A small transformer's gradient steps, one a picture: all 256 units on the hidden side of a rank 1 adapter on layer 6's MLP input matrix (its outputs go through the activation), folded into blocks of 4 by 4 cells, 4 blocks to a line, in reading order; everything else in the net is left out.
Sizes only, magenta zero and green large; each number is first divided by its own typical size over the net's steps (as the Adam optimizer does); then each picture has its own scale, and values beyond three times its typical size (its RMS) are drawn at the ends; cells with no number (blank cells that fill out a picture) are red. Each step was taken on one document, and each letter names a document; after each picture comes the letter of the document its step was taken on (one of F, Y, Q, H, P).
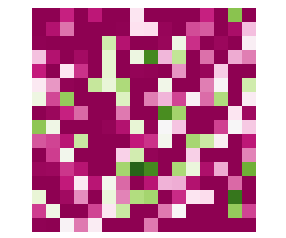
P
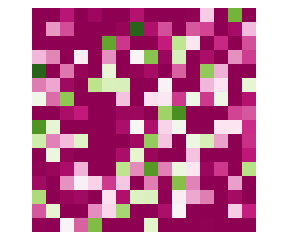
P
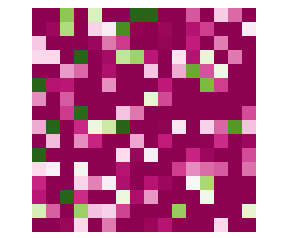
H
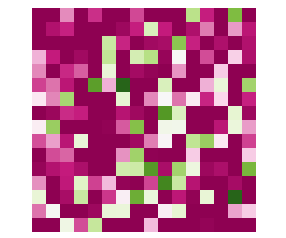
P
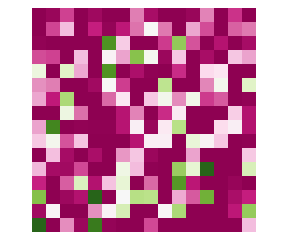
P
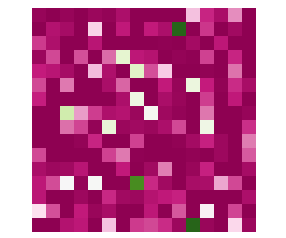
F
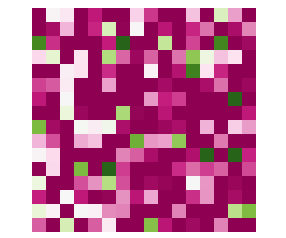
H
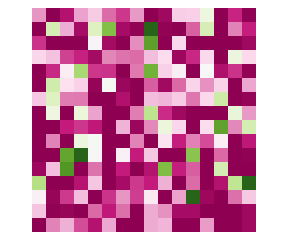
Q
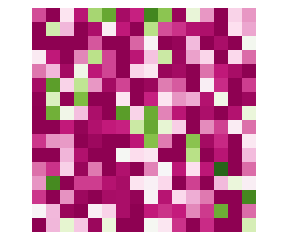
Q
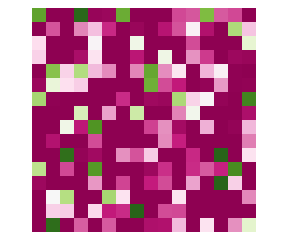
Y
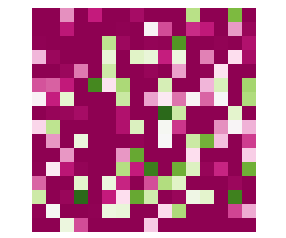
P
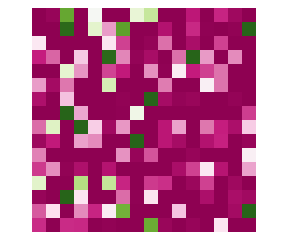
H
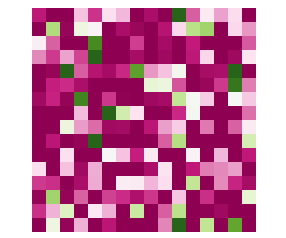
Y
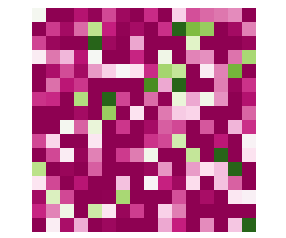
Y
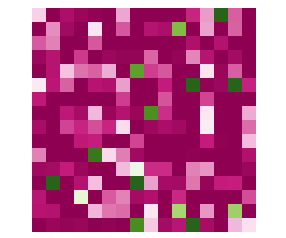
F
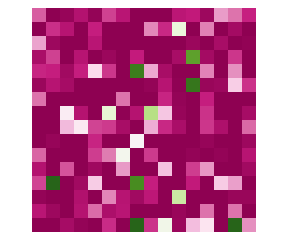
F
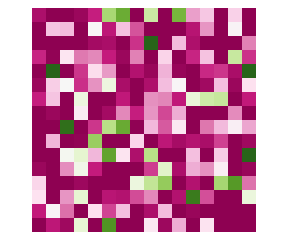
Q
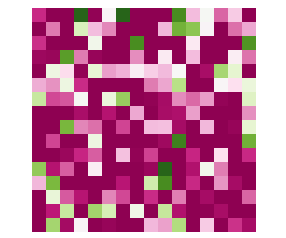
Y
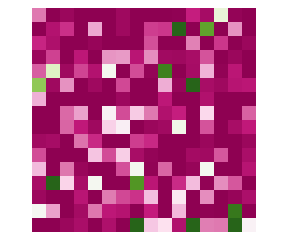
F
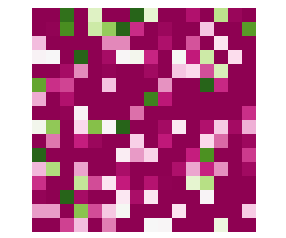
H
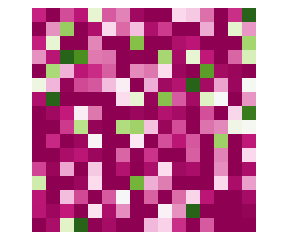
Q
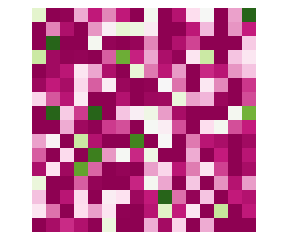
Q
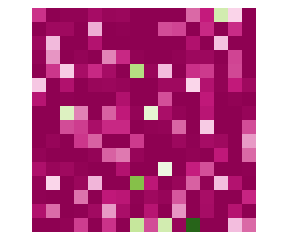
F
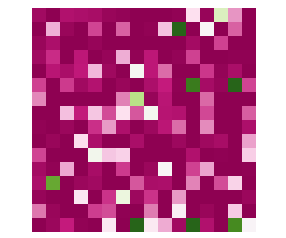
F
